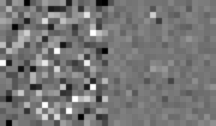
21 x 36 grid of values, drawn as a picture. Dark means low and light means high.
A few values lie far out on both sides of the bulk. Neither half mirrors the other. There is no overall slope. The texture is fine-grained noise. There are no regular stripes. The right part is calmer, past a seam about 50% of the way across.
